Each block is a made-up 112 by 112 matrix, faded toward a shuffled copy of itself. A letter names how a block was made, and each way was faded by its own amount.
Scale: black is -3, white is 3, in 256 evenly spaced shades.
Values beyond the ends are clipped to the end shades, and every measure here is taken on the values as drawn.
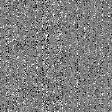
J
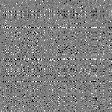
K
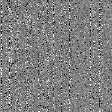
J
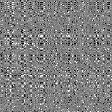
K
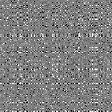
K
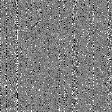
J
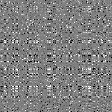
K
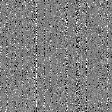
J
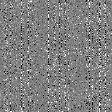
J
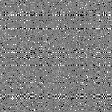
K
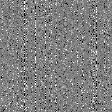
J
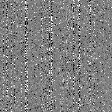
J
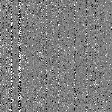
J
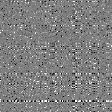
K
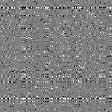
K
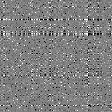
K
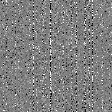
J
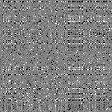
K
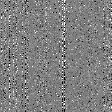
J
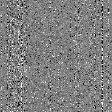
J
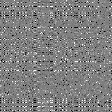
K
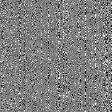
J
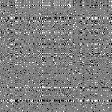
K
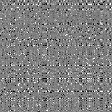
K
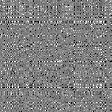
K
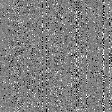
J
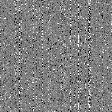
J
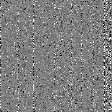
J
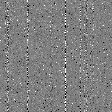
J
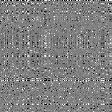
K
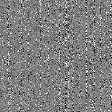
J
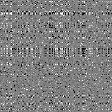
K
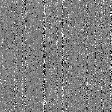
J
